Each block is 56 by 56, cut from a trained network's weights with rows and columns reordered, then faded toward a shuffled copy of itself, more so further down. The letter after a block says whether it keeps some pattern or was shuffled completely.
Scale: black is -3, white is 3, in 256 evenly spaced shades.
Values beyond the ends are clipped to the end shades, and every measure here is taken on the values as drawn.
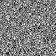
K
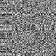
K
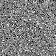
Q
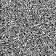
Q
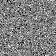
Q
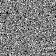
Q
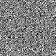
K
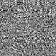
K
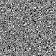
K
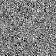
K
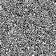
Q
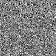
K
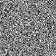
K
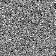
K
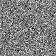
Q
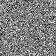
Q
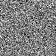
Q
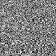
K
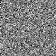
K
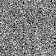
K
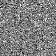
K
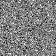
Q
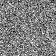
Q
